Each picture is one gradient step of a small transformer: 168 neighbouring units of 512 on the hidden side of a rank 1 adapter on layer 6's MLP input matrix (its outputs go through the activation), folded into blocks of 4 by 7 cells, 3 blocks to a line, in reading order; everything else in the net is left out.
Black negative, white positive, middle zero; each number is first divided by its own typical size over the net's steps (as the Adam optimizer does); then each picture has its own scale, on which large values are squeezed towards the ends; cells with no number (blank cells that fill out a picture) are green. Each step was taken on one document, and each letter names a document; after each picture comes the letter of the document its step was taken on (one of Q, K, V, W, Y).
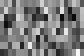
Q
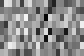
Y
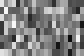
Y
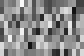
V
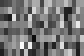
Q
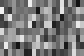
Y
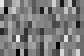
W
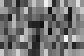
Y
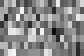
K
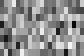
K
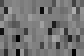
W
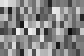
K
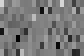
W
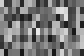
V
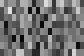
Q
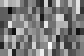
K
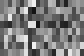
Y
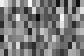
Q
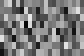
Q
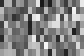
K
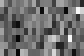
W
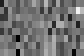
W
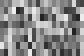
V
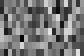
Q
